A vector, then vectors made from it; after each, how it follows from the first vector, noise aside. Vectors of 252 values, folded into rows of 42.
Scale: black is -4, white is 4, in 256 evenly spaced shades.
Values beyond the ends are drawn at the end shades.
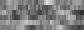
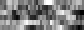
scaled up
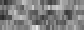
reversed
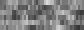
copied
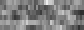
copied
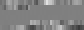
partly zeroed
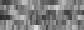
reversed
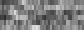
reversed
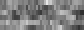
copied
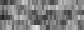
reversed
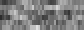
reversed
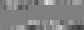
partly zeroed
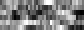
scaled up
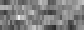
wrapped around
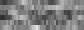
reversed
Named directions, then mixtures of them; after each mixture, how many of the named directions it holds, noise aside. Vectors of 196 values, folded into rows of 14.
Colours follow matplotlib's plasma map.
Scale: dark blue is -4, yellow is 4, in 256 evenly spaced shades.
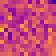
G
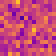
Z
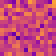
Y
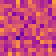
two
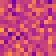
two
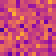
three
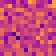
one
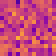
two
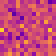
three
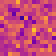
one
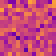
one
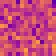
three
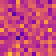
three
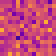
three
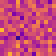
three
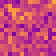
three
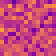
three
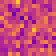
one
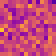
one
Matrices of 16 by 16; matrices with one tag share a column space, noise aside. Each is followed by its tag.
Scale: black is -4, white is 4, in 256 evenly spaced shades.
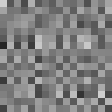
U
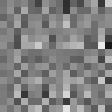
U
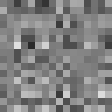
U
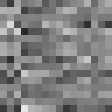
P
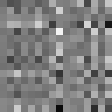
P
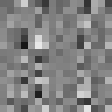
U
